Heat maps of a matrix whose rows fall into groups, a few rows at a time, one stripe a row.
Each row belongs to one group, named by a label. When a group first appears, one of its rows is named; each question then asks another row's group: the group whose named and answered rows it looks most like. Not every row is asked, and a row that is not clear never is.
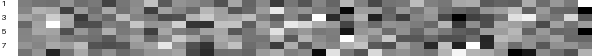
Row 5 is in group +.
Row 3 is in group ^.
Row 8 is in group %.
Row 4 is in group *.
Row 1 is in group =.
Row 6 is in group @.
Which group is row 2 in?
+
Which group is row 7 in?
*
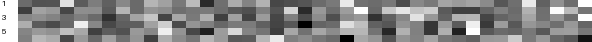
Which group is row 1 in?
=
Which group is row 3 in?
=
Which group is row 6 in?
+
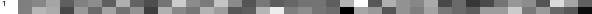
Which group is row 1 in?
@
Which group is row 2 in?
+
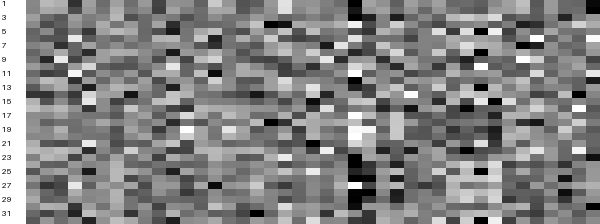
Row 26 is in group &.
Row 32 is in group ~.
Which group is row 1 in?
+
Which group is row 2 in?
+
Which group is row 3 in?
&
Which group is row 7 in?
%
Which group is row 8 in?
~
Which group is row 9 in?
^
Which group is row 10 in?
*
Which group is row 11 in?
=
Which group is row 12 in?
+
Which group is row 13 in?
~
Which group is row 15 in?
*
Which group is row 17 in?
@
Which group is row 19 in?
@
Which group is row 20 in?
@
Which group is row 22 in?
^
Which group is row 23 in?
+
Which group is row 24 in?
&
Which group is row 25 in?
~
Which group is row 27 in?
=
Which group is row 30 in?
+
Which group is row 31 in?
%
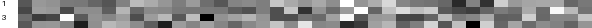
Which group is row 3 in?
=
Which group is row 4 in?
~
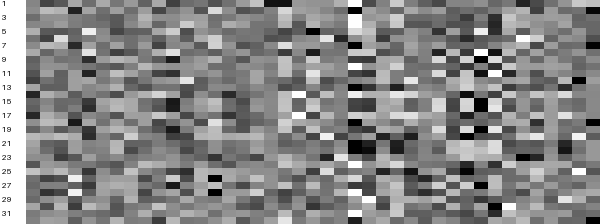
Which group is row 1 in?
=
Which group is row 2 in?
+
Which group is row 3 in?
@
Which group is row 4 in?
@
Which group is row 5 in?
*
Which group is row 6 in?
^
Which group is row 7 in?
+
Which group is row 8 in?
*
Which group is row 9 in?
~
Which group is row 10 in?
@
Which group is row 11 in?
~
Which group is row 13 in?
&
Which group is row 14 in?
@
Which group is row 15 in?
~
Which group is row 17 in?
@
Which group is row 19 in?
~
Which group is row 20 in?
^
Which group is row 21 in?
&
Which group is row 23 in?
%
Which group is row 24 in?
@
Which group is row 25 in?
^
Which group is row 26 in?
=
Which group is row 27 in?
~
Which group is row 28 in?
=
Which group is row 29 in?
@
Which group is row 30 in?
*
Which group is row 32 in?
+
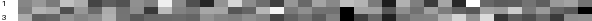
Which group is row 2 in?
+
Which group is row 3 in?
&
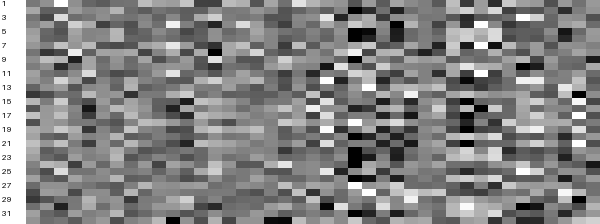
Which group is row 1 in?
*
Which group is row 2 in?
&
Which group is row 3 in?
^
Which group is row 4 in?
*
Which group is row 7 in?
*
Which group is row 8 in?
=
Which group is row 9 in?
+
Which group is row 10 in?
%
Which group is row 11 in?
*
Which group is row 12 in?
^
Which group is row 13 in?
@
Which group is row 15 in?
^
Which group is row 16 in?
~
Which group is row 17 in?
^
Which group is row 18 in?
@
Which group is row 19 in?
^
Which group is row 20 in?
&
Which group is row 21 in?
^
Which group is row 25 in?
^
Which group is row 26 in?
&
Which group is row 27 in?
@
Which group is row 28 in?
@
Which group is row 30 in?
%
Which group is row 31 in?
&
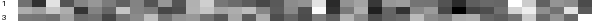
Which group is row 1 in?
^
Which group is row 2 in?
^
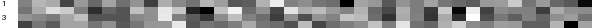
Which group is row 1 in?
+
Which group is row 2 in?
*
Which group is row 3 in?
*
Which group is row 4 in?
%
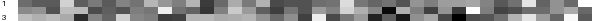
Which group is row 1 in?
=
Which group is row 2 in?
*
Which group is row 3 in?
^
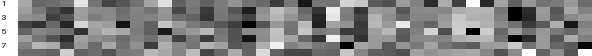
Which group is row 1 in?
*
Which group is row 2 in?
%
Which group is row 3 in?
%
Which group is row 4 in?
%
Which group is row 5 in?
~
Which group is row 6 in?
%
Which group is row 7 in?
+
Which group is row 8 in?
=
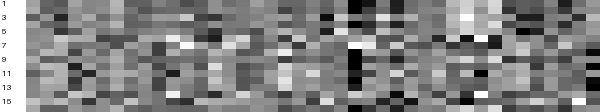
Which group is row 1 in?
&
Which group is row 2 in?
&
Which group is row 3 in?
%
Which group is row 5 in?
%
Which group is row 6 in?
*
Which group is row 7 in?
@
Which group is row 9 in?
&
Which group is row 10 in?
+
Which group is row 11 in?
~
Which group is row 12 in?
+
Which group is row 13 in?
+
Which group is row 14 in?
*
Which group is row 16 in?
&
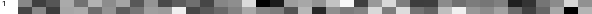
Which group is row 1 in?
=
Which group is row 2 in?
%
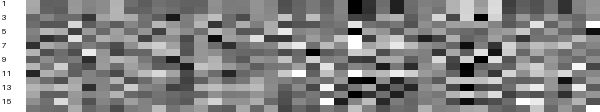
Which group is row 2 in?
&
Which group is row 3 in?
~
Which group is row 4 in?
=
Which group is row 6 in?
=
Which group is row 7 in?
@
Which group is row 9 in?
~
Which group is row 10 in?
^
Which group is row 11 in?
@
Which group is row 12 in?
&
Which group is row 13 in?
^
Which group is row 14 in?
&
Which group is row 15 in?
^
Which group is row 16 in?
=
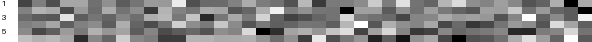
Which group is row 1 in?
%
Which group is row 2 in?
+
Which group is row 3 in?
=
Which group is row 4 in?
@
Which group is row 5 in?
=
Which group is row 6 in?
^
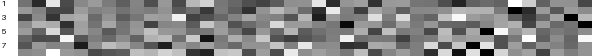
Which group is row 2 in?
%
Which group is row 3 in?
%
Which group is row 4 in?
+
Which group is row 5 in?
*
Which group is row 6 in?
=
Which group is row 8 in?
*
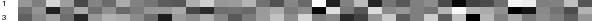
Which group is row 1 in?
^
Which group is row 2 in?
%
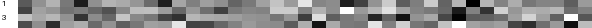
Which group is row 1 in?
~
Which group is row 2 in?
@
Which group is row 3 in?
^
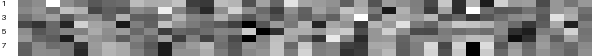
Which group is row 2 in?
*
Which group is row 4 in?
%
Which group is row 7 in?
~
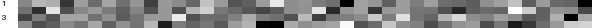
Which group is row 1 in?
+
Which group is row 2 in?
^
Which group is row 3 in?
%
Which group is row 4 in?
=
